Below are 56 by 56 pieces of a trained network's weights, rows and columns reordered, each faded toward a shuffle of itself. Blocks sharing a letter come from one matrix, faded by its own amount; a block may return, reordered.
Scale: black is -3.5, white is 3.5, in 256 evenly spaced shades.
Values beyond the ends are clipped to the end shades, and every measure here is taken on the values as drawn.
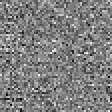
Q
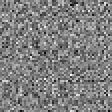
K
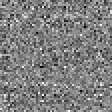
Q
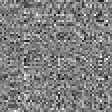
K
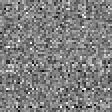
Q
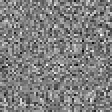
K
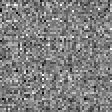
Q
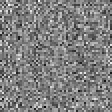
K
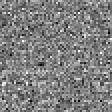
Q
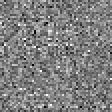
Q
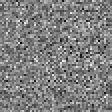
Q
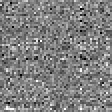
Q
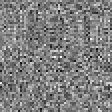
K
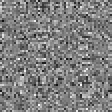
K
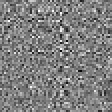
K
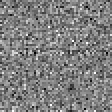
Q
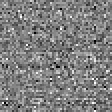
Q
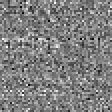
Q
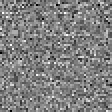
Q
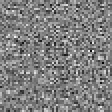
K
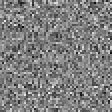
K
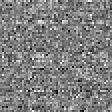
Q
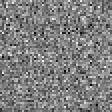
Q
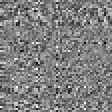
K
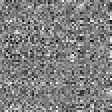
K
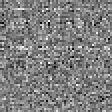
Q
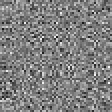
K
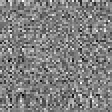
K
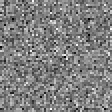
Q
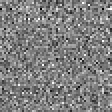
Q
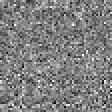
Q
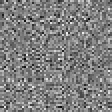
K
